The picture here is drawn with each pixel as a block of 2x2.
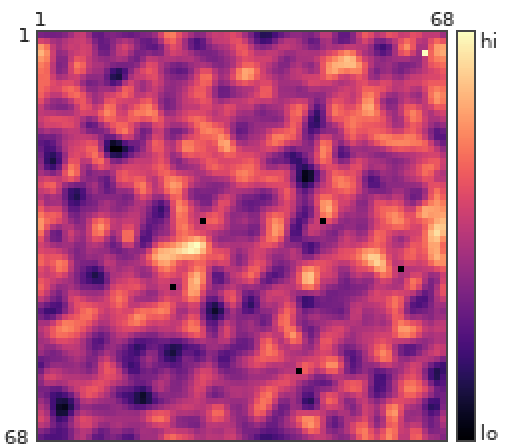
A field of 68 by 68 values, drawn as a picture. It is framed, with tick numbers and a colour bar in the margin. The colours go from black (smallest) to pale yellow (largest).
Lone odd cells: 6, 1 higher and 5 lower than their neighbours. Grain: blotchy. Mirror symmetry: none. Histogram: bell-shaped.
